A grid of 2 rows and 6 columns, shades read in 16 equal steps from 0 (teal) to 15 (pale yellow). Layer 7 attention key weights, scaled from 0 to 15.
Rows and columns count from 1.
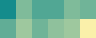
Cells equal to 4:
2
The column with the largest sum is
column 6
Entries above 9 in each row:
0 1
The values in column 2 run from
7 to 9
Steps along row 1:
up down same up down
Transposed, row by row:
0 5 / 7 9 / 4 6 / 4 8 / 7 9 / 6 15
